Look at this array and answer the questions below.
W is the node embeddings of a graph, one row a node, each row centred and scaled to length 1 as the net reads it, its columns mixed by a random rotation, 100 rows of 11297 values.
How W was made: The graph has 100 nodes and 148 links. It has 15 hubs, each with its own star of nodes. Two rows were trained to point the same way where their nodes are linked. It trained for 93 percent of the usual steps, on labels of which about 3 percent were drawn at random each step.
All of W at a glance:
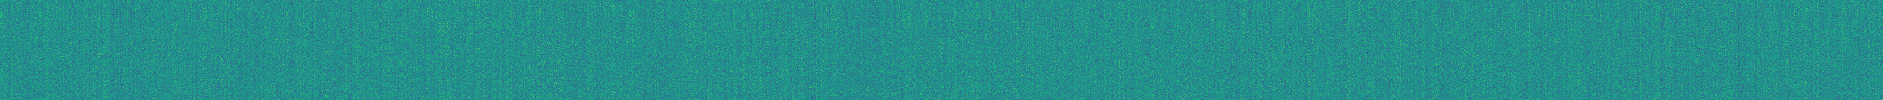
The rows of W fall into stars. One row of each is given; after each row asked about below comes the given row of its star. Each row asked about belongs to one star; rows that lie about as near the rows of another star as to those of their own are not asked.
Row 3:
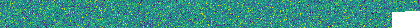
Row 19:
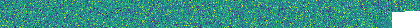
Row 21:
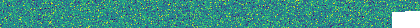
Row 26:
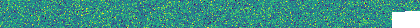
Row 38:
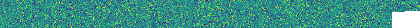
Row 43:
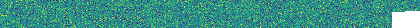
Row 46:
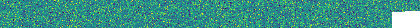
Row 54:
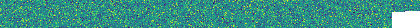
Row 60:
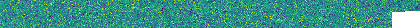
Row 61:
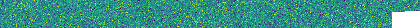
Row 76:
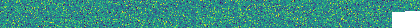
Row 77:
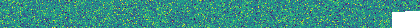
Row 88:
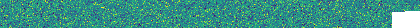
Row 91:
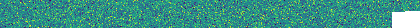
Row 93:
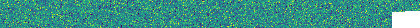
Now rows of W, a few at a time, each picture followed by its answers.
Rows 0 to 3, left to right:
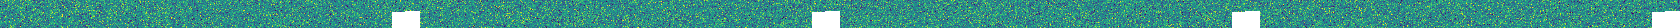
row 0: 26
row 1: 26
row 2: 88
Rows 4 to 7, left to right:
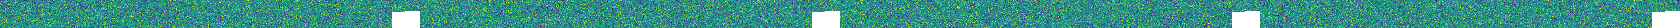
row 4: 61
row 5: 76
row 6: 61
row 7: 3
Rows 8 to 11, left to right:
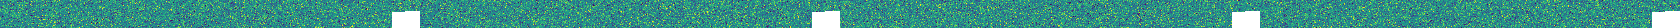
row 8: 38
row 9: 88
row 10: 21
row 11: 38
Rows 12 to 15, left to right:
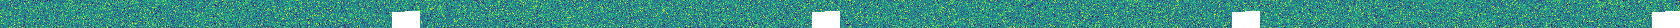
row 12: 91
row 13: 26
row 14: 88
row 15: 91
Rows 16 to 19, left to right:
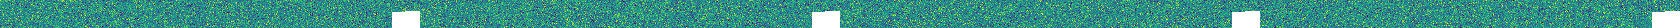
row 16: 88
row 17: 77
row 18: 46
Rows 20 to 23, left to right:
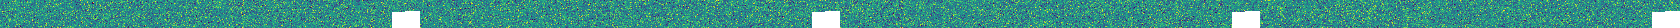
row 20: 38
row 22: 54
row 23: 26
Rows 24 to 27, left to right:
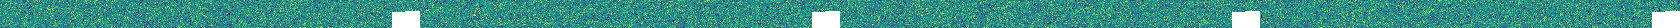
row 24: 3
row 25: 54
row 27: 19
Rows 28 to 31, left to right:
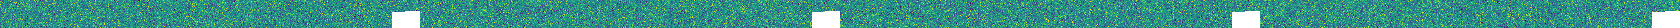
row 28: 61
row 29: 76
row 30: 93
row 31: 26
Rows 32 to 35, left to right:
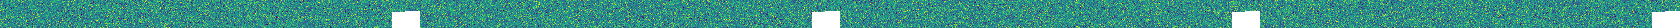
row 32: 60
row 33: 21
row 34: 19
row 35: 43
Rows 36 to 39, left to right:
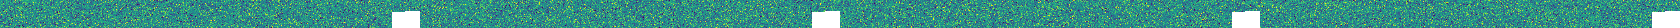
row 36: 93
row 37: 76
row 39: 54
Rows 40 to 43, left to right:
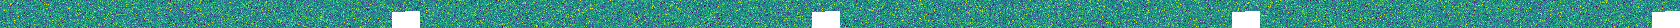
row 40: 77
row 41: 54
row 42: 54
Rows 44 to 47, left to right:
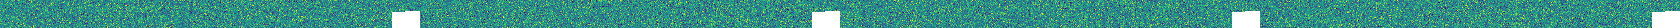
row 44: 60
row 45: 19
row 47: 21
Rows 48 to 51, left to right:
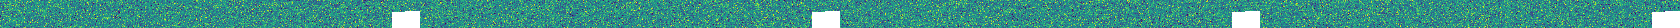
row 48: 43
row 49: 38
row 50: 21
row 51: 77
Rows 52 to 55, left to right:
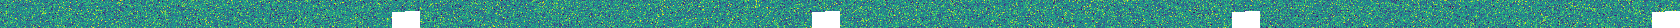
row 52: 43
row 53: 46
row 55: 19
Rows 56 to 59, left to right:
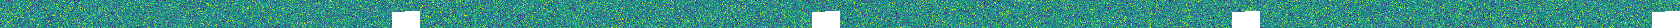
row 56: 46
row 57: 77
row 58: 19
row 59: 76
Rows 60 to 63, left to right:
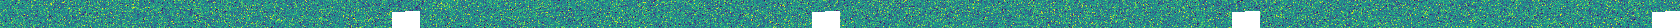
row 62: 3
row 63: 19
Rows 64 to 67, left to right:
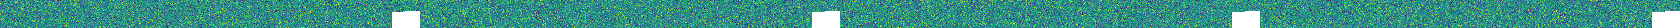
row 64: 61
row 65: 43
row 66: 93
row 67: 60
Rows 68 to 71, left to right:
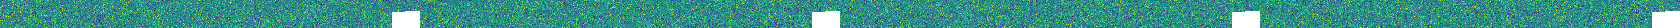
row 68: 77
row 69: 91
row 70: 60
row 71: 60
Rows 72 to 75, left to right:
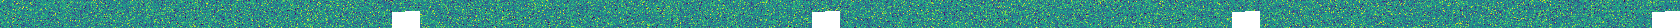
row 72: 46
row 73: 61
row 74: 19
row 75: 3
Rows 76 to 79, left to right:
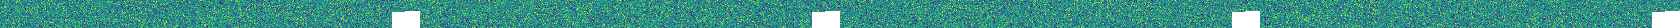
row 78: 60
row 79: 88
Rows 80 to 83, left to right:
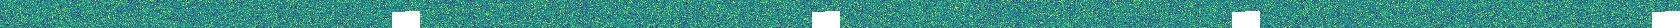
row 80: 93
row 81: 54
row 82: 61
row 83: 43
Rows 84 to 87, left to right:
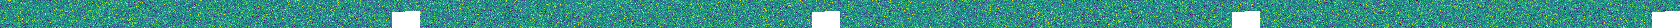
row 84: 91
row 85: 3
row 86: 43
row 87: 77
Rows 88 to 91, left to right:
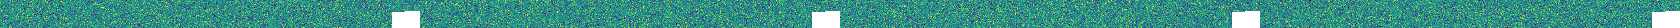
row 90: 77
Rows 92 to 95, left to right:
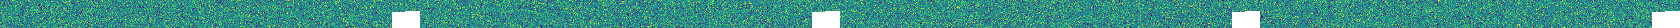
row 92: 76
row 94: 61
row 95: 19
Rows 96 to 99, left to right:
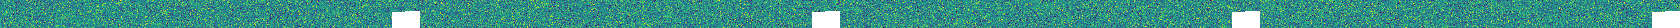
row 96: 21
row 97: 61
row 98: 38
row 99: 26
